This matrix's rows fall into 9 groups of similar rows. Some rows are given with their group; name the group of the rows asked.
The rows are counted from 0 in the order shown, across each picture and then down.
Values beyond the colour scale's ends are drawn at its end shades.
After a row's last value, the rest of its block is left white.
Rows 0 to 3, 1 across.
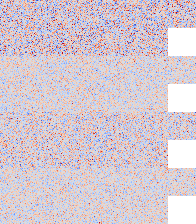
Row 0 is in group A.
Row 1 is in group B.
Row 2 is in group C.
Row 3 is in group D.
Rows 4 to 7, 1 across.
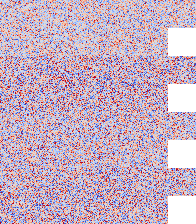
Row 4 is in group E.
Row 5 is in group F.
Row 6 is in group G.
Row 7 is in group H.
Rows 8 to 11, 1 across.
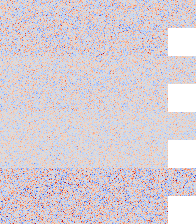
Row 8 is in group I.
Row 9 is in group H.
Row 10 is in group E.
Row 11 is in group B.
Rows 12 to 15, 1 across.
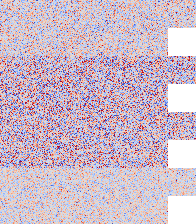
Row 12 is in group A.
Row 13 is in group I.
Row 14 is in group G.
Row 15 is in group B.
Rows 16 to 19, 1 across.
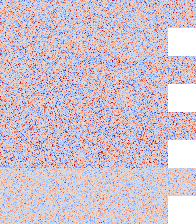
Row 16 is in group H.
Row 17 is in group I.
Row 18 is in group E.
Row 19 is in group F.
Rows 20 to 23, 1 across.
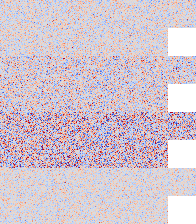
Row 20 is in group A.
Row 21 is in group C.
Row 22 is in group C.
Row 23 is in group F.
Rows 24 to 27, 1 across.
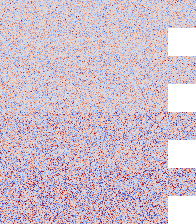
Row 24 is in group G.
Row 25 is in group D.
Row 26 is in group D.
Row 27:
I
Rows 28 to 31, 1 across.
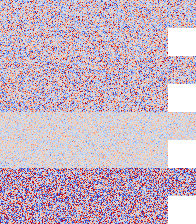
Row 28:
G
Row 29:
D
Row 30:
E
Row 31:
H
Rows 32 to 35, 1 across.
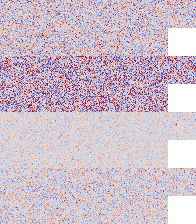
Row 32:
G
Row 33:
D
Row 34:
B
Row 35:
H
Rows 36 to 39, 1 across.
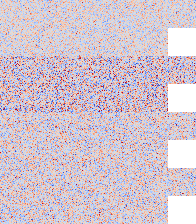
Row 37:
F
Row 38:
D
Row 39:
G
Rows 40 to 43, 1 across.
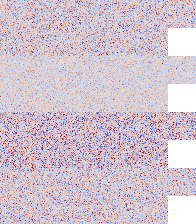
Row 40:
I
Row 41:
I
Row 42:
C
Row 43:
G
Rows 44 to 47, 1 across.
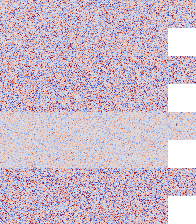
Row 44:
I
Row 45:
H
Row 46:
A
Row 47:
D
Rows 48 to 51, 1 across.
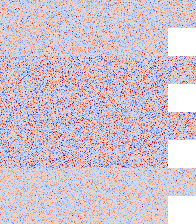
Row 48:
G
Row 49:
D
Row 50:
A
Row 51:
B
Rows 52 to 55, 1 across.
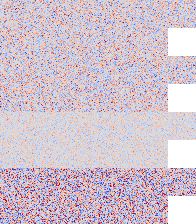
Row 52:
F
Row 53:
C
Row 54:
H
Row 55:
C
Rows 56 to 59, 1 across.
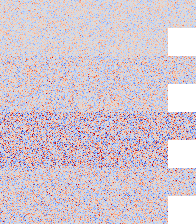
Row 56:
F
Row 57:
E
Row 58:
G
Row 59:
G
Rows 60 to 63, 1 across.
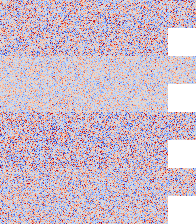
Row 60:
E
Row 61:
A
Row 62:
H
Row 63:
D
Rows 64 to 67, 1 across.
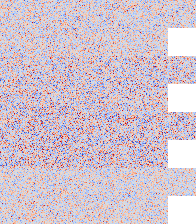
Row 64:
I
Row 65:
H
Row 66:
I
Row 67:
I
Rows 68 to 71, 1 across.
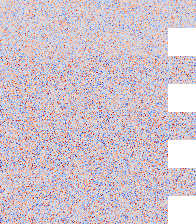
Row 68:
I
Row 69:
H
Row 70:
H
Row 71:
H
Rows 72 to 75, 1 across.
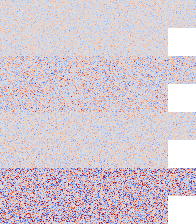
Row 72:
C
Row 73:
B
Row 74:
C
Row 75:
G
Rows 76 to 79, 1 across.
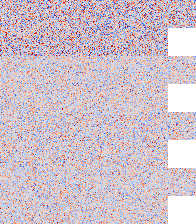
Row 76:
C
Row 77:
D
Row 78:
A
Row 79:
I
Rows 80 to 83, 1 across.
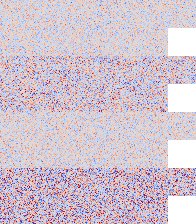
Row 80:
H
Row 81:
I
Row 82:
C
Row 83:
A
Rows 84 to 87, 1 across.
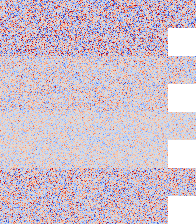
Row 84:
I
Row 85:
G
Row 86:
H
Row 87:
E
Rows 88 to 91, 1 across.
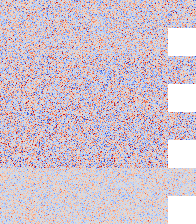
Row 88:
D
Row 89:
C
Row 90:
C
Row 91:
I
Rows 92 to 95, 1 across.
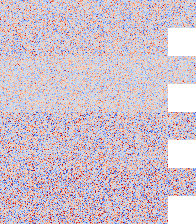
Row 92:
H
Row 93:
F
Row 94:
A
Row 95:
A
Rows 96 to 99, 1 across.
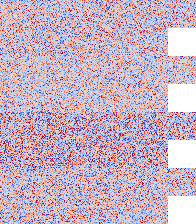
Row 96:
H
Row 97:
E
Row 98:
C
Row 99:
G
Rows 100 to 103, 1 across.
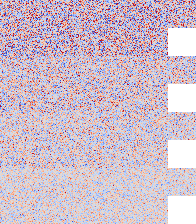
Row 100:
E
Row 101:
G
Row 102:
H
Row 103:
H
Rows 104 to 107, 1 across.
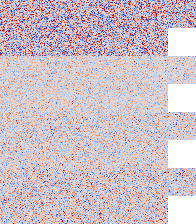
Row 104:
H
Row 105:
B
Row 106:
B
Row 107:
B
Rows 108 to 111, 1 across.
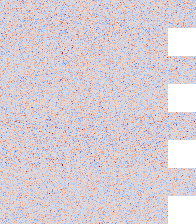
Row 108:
B
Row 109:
B
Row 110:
D
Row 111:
E
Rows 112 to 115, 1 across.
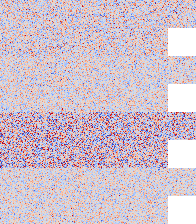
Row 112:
D
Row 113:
B
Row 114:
H
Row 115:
A
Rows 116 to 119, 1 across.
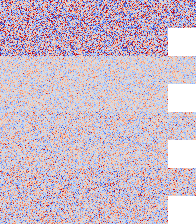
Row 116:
H
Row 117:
E
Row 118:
I
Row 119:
E
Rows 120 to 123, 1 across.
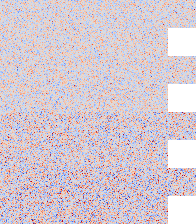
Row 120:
D
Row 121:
E
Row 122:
E
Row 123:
B
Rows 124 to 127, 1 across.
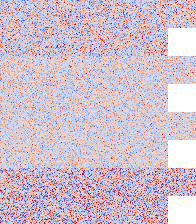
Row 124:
D
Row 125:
H
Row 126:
C
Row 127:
H
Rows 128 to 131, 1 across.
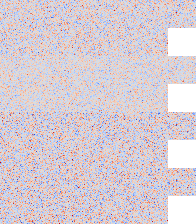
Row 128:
B
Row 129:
F
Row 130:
A
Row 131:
A
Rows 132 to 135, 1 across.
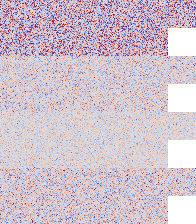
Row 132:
F
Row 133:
D
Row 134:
A
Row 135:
C
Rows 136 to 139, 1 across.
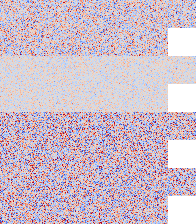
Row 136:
C
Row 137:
A
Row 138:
D
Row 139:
H
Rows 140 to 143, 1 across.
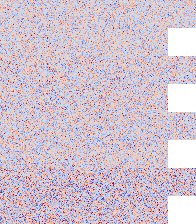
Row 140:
I
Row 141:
E
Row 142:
H
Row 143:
H
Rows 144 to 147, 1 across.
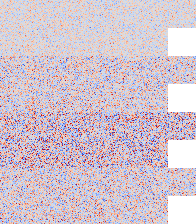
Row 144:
I
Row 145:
A
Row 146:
I
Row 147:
G
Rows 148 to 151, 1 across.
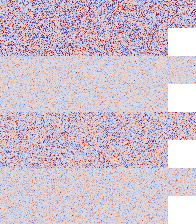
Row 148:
I
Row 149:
G
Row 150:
E
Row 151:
A
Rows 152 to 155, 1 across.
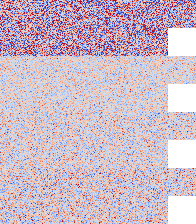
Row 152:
A
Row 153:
D
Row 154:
A
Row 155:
B
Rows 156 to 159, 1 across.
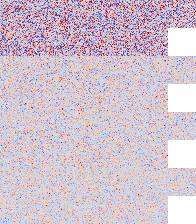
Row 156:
D
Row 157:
B
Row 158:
B
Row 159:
E
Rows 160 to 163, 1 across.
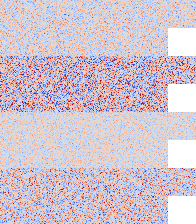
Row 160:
F
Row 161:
I
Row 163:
E
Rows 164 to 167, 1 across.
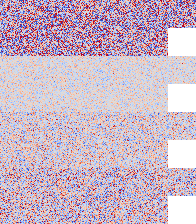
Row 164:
B
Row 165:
H
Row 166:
G
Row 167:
C
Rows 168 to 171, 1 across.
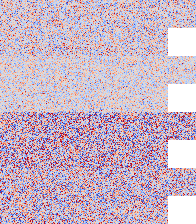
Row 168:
A
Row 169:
I
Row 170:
I
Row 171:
H
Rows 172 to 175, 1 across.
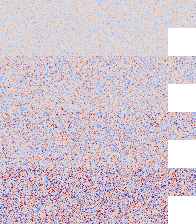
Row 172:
H
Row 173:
B
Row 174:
D
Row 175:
F
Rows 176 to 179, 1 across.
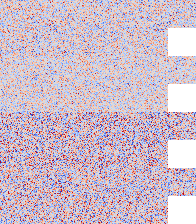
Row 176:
H
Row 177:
B
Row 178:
A
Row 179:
B
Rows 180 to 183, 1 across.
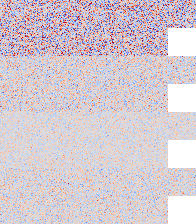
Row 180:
I
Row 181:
C
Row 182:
A
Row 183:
F
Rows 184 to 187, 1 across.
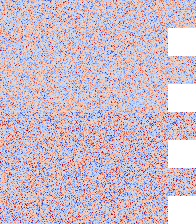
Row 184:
C
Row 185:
G
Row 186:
D
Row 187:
C
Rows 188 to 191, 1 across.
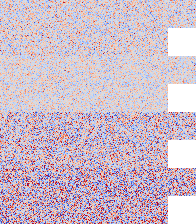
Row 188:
C
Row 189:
F
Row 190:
I
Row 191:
D
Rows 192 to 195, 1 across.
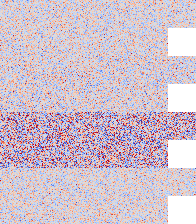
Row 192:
C
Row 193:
H
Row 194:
E
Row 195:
G
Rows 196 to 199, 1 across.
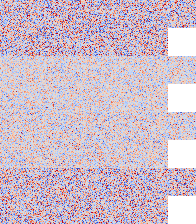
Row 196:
D
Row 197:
G
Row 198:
G
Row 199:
D
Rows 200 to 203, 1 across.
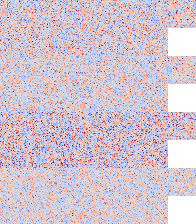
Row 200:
A
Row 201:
D
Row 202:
H
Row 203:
B
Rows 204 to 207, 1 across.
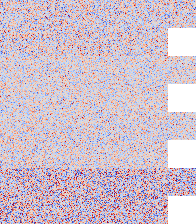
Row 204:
B
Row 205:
D
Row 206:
H
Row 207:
C
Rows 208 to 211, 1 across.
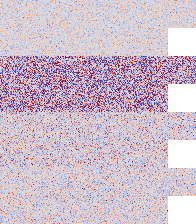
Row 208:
E
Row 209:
I
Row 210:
G
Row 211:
H
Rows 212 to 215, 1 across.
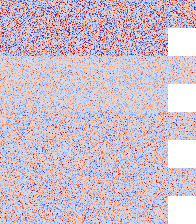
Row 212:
D
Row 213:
H
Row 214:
D
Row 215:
I
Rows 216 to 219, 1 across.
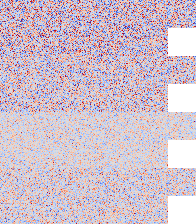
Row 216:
G
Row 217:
D
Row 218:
G
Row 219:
E
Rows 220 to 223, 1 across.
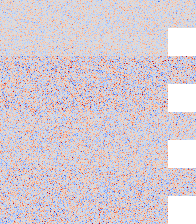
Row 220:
A
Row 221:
D
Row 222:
B
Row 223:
E
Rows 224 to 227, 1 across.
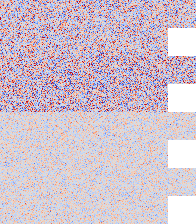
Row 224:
I
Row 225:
H
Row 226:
E
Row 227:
I
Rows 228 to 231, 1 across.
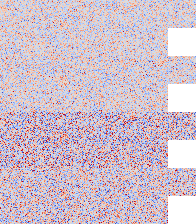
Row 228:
I
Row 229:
D
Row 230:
I
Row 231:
F
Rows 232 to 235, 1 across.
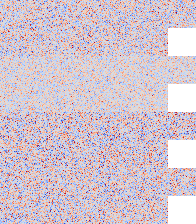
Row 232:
B
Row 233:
A
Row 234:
E
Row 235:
E
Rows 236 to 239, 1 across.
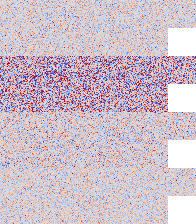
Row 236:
I
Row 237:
B
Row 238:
E
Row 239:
B
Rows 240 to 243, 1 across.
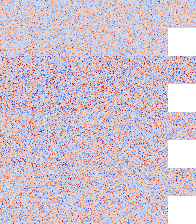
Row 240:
A
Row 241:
H
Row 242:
H
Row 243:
B
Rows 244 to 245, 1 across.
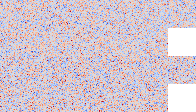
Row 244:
B
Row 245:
A
